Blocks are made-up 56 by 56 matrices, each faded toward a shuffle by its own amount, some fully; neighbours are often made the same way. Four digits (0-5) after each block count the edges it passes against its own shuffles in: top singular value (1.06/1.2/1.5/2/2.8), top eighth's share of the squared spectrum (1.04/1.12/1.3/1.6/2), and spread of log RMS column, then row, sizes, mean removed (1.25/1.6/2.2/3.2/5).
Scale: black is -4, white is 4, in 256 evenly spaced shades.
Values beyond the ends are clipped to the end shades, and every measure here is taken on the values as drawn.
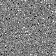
2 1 0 0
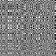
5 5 3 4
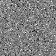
2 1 0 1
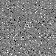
2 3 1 1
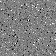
0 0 0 0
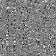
3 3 2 1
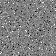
0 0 0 0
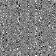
1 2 3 0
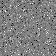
0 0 0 0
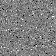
0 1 0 0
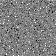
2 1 0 0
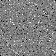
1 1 0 0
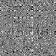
4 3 1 2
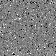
2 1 0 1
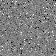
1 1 0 0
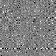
4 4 1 2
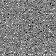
3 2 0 0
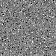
0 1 0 0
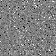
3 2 0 1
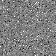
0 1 0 1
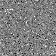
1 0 0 1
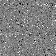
1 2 0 1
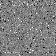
1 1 0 1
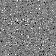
0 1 0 1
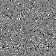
1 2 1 2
